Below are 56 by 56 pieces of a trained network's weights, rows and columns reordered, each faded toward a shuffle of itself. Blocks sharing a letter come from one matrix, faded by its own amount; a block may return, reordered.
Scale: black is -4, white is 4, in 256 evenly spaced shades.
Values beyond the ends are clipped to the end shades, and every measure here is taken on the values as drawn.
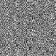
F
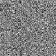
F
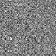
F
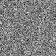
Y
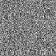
F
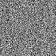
Y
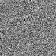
Y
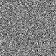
Y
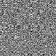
F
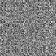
F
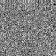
F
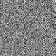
F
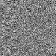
F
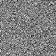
Y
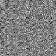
F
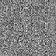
F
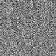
F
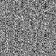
F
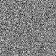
Y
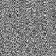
F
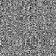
F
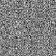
F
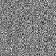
F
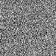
Y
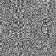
F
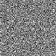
F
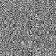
F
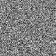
Y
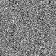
Y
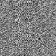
F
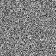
Y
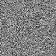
Y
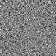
Y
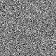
Y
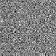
F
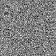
Y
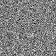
Y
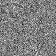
Y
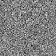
Y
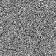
Y
